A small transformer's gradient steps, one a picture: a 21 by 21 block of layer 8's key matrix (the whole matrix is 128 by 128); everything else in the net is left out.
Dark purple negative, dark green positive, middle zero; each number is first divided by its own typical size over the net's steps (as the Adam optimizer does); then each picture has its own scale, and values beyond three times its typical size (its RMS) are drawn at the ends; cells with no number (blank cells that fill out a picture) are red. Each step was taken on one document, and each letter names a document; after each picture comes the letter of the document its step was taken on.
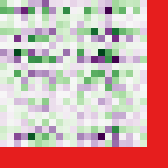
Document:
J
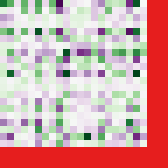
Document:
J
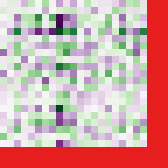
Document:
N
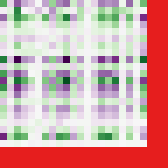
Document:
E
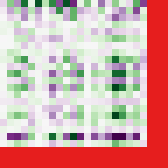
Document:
E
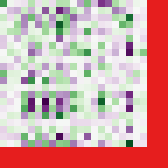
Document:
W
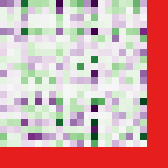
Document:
J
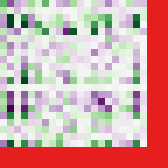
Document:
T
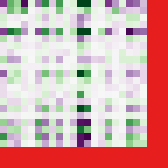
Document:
J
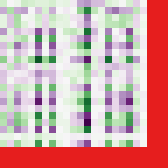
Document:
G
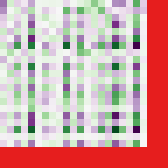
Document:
G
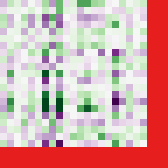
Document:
W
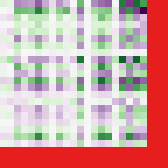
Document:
E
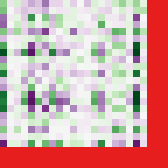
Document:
T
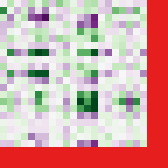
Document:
W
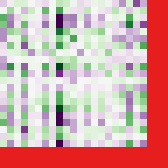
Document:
W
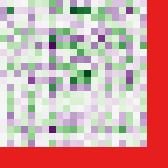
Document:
G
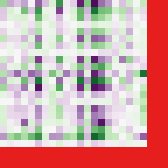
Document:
E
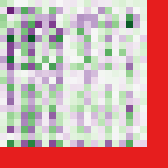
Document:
N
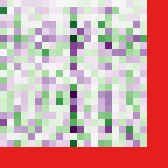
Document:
G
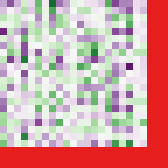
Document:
T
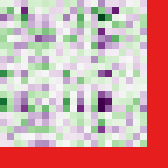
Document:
W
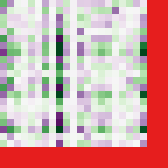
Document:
G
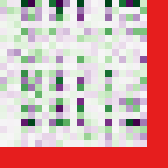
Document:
J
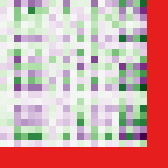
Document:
E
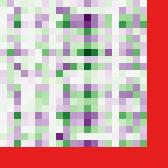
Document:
G
